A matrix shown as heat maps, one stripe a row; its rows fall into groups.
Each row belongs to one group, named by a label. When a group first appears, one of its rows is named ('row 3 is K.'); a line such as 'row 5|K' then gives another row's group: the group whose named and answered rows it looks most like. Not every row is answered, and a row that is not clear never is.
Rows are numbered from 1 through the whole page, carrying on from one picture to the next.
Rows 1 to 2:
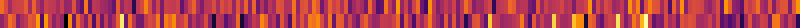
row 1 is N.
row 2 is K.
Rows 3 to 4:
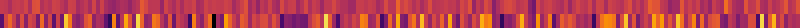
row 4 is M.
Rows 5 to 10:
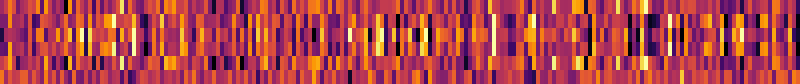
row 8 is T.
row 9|K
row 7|T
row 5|K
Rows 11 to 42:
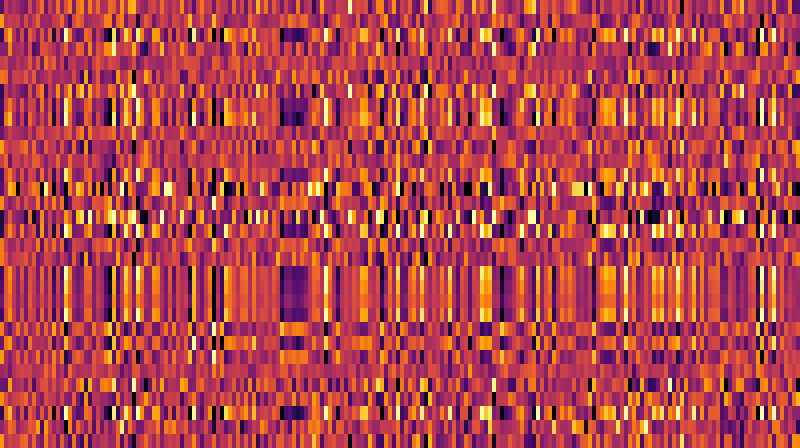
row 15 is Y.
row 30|M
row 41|K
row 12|Y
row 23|M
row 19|M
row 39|N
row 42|N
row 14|T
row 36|Y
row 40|M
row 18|M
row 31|M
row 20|T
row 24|K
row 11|T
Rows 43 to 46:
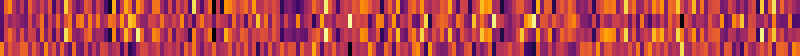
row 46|N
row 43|M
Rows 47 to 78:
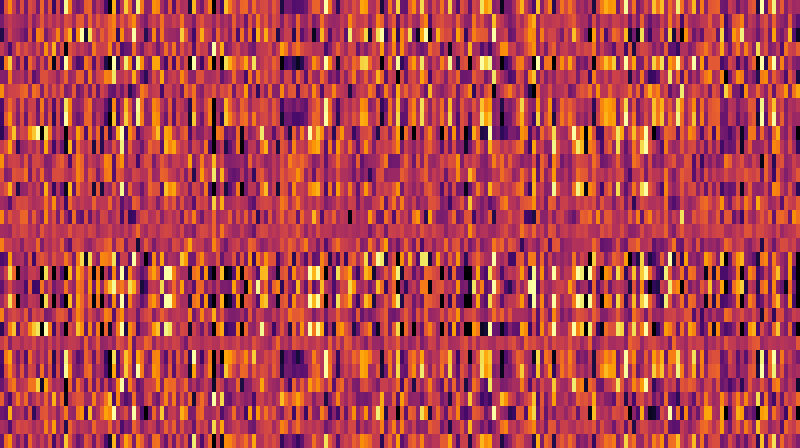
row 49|T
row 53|N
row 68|K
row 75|Y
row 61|Y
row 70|K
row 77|Y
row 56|K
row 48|T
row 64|Y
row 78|M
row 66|K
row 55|M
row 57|K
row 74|K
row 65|T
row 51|M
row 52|T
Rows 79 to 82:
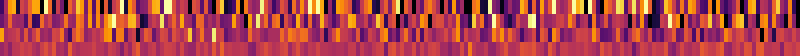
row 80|T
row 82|Y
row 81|Y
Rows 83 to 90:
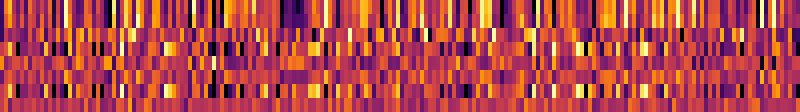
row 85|T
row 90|N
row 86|K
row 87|Y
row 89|K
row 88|M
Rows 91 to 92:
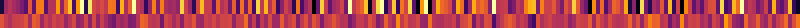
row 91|T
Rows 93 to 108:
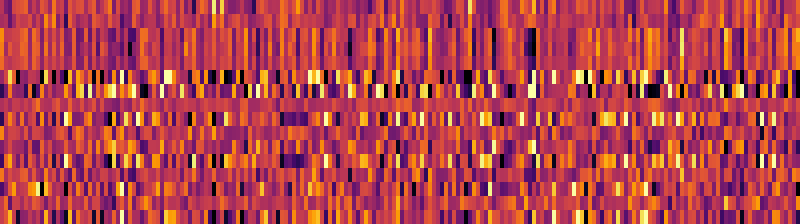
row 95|N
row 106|K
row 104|M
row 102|Y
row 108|K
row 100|N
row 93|Y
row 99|T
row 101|M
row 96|N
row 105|N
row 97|N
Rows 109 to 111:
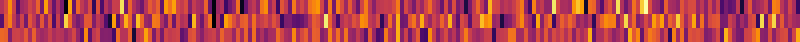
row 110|M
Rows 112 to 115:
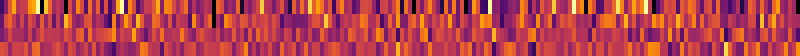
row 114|T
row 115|N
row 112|K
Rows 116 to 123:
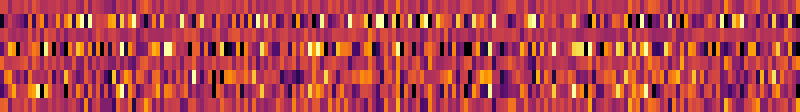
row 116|N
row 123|N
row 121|M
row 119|K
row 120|N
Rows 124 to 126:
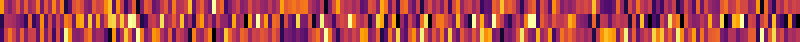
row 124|Y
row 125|T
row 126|M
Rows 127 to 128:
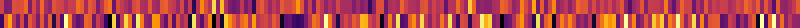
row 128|M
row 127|Y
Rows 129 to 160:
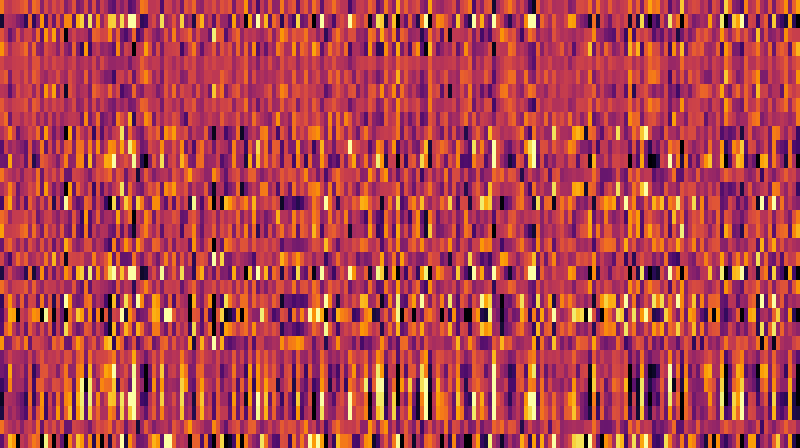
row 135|Y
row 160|K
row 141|Y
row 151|K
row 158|T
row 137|N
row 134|N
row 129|N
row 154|T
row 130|T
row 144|N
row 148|T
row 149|N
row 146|M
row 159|Y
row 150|M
